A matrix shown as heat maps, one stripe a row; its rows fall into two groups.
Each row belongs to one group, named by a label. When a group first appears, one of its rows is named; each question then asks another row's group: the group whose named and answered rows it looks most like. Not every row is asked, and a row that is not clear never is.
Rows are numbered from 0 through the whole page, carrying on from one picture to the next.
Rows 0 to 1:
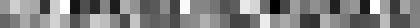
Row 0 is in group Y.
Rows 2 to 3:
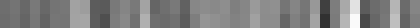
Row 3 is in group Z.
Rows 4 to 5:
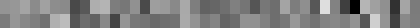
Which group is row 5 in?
Y
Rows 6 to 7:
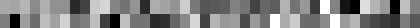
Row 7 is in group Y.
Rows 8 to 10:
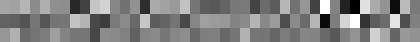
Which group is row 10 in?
Y
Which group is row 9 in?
Z
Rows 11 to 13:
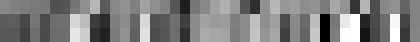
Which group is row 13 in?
Z
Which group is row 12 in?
Z
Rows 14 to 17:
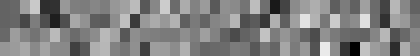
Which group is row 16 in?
Y
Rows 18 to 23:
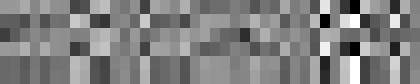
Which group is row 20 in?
Y
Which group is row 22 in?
Z
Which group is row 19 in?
Z
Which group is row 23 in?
Z
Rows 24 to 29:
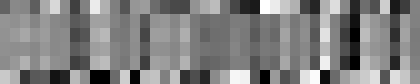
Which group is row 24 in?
Y
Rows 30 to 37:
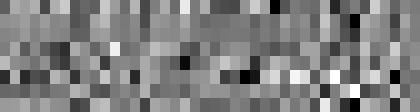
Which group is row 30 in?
Y
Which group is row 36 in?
Z
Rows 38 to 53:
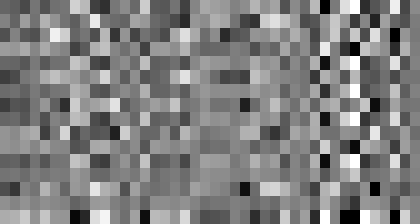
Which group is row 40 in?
Y
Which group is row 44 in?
Z
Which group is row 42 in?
Z
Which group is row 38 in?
Z
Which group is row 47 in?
Y
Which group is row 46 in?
Z
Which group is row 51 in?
Y
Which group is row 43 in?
Y
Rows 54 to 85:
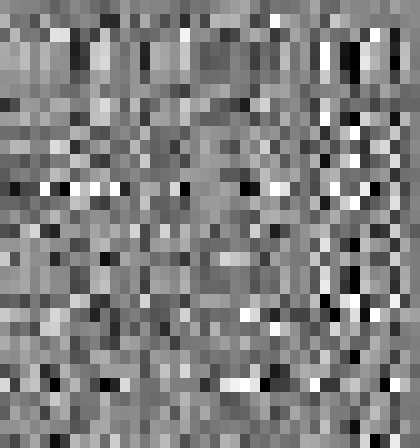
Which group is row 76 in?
Y
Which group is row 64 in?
Y
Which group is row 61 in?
Y
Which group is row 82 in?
Y
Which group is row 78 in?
Y
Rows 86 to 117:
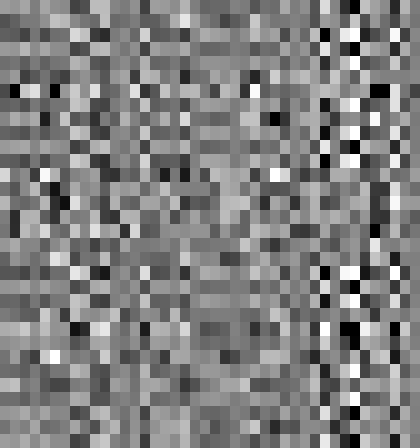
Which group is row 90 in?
Z
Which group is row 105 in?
Z
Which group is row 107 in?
Z
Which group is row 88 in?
Z
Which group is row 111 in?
Y
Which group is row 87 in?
Y
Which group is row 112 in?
Z
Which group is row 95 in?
Z
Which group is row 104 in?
Y
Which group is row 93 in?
Z
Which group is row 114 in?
Z
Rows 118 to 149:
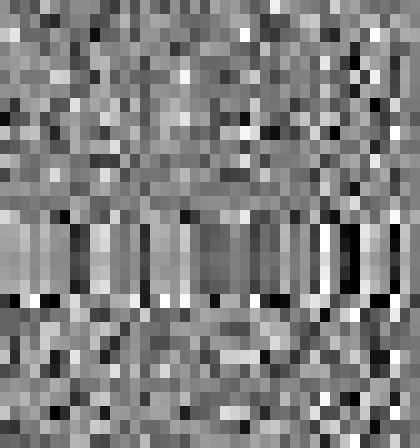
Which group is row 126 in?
Y
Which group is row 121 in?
Y
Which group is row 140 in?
Z
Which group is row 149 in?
Z
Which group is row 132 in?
Z
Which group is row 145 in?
Y
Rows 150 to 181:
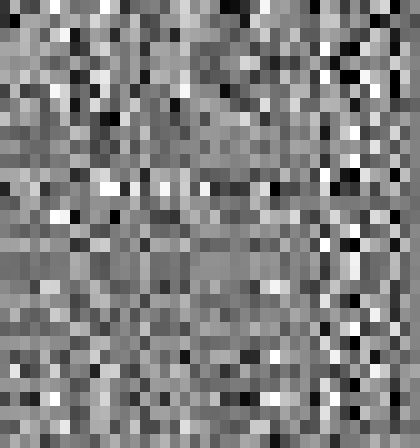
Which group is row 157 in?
Y
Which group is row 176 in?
Y
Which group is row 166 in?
Z
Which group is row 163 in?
Y
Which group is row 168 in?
Z
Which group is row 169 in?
Z
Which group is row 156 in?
Y
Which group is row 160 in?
Y
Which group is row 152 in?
Y
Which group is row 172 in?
Y
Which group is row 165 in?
Y
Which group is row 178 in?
Y
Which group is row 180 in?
Y
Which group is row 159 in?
Z
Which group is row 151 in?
Y
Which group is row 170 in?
Y
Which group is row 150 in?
Y
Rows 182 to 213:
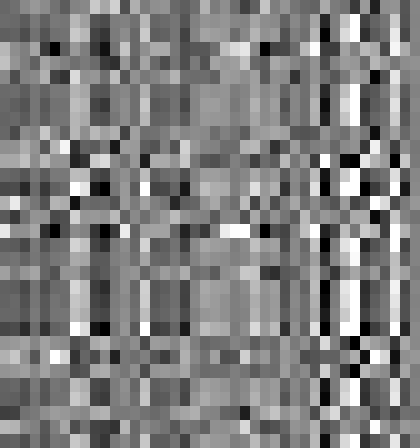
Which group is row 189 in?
Z
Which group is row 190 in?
Z
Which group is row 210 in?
Z
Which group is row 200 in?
Z
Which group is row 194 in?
Z
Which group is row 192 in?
Y
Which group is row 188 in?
Z
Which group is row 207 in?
Y
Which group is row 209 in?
Z
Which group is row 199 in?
Z
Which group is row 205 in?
Z
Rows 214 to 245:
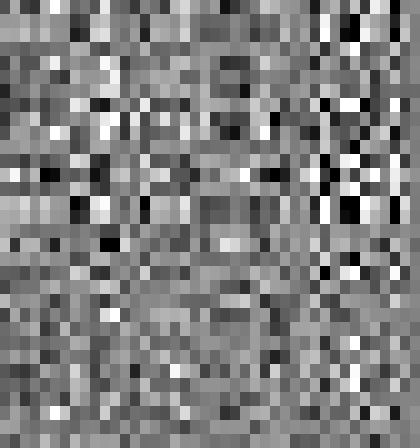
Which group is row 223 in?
Y
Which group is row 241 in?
Z
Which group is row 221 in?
Z
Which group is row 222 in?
Y
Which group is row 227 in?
Z
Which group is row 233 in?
Z
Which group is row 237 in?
Y
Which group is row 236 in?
Y
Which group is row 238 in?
Z
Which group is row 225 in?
Z
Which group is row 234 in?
Y
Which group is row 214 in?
Y
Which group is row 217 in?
Z
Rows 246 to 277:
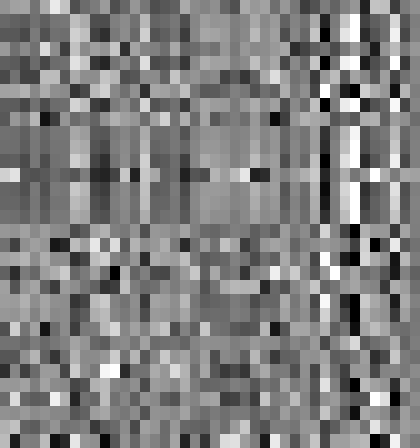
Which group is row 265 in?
Y
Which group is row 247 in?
Z
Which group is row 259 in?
Z
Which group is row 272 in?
Y
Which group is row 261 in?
Z
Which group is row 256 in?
Z
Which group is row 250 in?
Z
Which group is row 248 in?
Z
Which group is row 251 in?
Y
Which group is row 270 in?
Z
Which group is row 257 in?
Z
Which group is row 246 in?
Y
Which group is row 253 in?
Z
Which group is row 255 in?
Z
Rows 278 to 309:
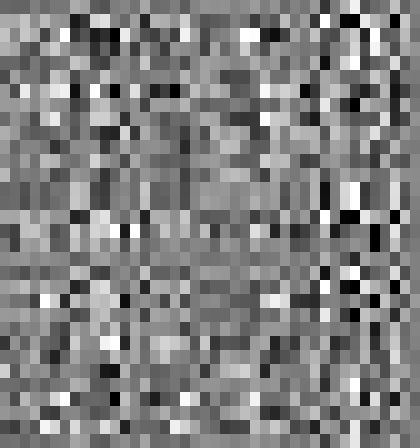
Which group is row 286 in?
Y
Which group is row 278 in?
Z
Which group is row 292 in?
Z
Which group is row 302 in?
Y
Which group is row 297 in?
Z
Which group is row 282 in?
Z
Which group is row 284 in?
Y
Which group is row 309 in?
Z
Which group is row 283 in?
Y
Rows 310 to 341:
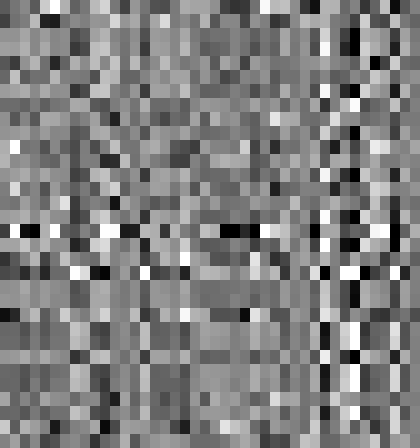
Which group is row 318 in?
Y
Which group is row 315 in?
Y
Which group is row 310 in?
Y
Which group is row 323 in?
Y
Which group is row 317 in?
Z
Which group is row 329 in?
Z
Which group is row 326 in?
Y
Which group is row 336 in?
Z
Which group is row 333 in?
Z
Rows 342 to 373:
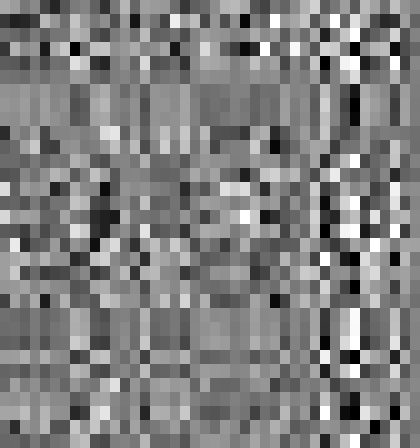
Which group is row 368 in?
Z
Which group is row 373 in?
Z
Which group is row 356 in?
Z
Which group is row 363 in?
Y
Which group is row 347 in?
Z
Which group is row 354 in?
Y
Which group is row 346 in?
Z
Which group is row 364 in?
Z
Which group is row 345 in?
Y
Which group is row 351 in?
Y
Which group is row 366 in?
Z
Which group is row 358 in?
Z
